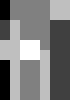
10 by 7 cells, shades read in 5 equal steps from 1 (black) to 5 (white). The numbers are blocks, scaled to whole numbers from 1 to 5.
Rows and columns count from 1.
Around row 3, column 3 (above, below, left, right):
3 3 4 3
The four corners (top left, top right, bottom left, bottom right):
1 4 1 2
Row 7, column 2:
4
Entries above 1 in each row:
6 6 7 7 7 7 6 6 6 6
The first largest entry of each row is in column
6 6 2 2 3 3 2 2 2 2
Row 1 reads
1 3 3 3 3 4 4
